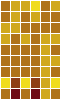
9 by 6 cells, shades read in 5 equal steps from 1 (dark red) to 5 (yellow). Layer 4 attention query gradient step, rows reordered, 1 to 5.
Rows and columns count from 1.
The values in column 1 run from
3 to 5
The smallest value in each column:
3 1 3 1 3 3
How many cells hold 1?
2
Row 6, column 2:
3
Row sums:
23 20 20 22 19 20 19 23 15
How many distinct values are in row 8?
3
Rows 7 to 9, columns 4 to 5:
3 4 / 2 4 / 1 4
